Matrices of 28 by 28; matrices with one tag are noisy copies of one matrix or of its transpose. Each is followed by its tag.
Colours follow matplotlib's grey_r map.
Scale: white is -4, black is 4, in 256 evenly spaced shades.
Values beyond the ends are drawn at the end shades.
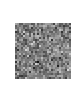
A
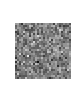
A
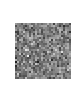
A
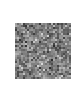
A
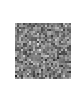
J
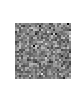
J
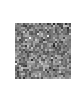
A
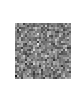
J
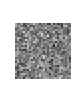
A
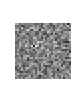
J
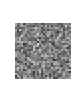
J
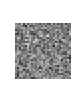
A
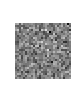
J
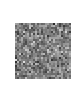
A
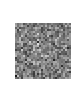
J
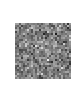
J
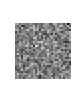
J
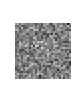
J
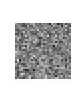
A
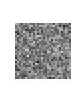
A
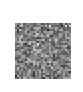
J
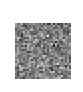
A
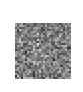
J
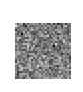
A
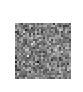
A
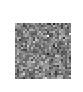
A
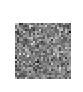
A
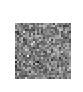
A
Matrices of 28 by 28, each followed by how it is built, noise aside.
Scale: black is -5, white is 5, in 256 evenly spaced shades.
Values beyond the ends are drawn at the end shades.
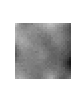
smooth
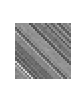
Toeplitz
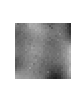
smooth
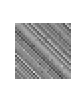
Toeplitz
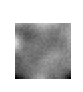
smooth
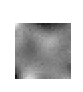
smooth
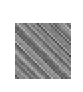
Toeplitz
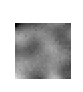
smooth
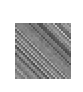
Toeplitz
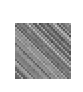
Toeplitz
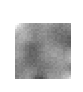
smooth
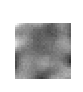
smooth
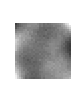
smooth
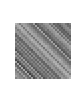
Toeplitz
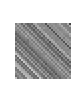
Toeplitz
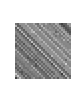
Toeplitz
